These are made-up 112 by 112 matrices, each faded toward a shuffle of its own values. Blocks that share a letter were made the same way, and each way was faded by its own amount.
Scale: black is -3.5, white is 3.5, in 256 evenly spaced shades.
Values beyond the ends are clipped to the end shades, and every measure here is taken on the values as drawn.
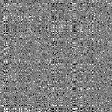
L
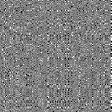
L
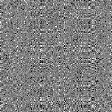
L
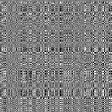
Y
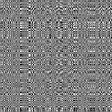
Y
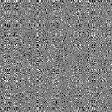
L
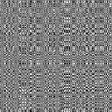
Y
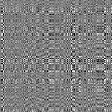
Y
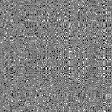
L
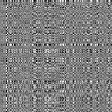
Y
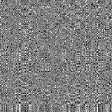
L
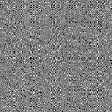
L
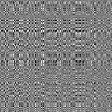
Y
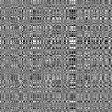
Y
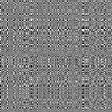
Y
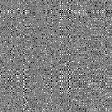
L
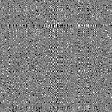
L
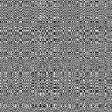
Y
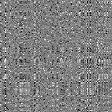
L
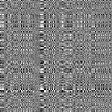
Y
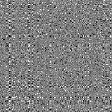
L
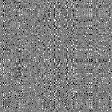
L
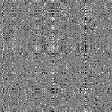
L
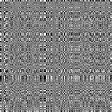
Y
